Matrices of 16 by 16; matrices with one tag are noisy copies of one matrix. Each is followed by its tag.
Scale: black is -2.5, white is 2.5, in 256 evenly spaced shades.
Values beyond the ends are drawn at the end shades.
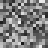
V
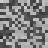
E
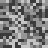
E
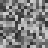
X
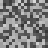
V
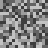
V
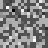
V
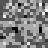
X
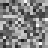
E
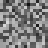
V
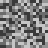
E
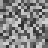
V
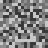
V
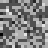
E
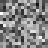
X
